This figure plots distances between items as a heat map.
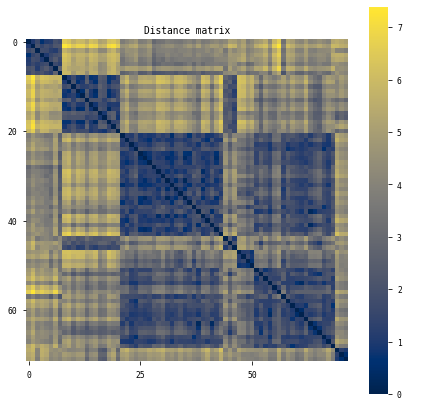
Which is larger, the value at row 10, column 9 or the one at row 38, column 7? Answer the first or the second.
the second
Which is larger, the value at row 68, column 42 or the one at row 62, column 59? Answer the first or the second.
the first
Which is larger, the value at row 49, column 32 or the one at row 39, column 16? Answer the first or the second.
the second
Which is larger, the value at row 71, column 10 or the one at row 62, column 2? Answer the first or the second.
the second
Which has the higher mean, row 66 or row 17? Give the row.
17
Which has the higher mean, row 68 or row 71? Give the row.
71
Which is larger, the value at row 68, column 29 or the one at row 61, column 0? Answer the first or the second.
the second
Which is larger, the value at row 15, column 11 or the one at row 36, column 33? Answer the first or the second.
the second
